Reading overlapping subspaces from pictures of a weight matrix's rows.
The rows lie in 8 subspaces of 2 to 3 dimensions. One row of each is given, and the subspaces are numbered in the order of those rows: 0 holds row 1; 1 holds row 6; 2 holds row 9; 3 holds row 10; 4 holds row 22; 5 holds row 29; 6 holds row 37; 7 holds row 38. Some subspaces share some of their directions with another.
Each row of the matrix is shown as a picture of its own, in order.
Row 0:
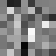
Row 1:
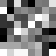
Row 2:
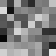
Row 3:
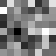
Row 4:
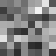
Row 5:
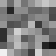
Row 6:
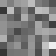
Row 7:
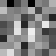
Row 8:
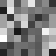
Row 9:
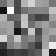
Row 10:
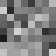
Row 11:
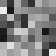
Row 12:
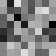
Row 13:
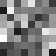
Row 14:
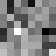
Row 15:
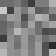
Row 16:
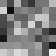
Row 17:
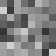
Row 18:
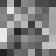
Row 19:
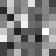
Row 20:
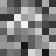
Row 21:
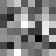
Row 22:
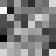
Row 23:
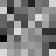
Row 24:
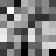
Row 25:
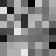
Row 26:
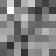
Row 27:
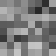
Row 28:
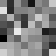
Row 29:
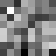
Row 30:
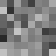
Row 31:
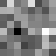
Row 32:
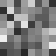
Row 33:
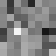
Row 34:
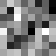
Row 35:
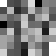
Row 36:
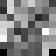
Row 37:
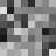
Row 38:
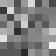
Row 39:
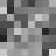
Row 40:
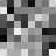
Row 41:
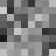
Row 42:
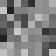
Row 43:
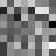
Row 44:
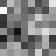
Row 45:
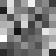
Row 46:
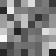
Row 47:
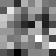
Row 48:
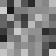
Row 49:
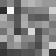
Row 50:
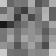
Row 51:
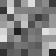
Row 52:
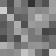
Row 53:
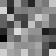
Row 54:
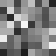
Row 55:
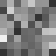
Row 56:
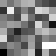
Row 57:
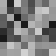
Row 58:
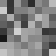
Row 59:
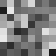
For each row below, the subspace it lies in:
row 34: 2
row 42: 3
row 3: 4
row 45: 5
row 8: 0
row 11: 6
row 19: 0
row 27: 3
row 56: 1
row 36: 7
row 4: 3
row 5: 1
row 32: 7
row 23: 6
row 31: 4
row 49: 2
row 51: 4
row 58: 5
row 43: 1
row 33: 4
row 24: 5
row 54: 7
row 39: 7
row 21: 0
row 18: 1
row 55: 6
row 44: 4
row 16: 0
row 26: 3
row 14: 4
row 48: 3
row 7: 5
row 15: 1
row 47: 0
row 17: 6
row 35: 7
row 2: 0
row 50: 7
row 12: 1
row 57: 1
